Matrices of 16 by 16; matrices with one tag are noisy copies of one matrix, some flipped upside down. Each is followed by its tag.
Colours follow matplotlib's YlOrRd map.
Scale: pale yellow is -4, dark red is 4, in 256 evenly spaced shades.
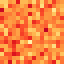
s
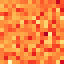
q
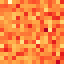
q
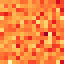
q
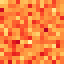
s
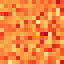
q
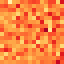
q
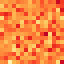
q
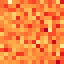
q
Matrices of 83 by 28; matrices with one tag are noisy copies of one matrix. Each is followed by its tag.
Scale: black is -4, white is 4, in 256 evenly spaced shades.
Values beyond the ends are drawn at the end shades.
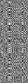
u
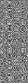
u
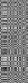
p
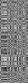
p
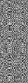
u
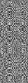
u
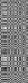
p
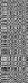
p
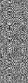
u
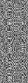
u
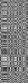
p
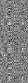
u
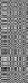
p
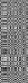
p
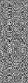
u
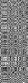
p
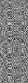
u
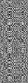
u
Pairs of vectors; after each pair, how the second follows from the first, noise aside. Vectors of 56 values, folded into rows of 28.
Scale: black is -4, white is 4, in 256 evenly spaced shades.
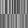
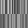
copied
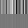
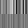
copied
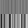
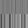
shrunk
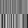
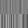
shrunk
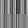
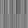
shrunk
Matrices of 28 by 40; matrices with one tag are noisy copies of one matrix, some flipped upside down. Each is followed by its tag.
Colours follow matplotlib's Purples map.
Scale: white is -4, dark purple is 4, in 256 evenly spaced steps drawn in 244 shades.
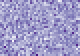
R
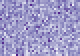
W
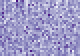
W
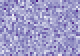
R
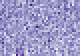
W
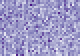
W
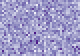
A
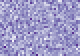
R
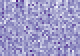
W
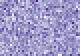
R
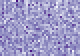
W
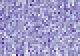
W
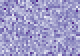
R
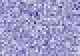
A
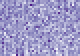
W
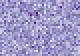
A
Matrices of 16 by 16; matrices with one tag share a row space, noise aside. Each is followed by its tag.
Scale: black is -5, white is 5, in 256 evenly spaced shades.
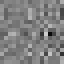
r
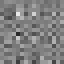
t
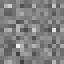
t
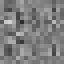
t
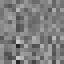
t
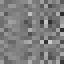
r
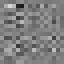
t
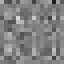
t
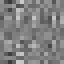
t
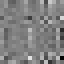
r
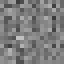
t
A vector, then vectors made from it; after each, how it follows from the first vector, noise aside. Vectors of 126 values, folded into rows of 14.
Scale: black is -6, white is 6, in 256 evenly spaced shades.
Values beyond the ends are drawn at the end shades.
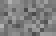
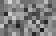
scaled up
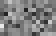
scaled up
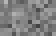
wrapped around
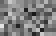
scaled up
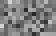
scaled up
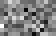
scaled up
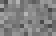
wrapped around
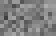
wrapped around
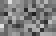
scaled up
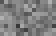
wrapped around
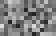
scaled up
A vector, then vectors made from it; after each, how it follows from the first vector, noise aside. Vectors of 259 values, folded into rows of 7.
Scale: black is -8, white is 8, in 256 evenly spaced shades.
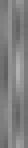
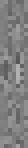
sign-scrambled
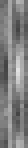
scaled up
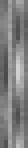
scaled up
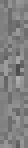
sign-scrambled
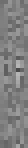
sign-scrambled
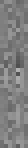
sign-scrambled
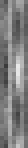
scaled up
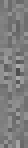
sign-scrambled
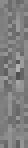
sign-scrambled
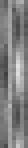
scaled up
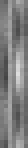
scaled up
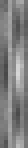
scaled up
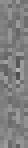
sign-scrambled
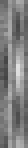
scaled up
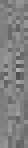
sign-scrambled
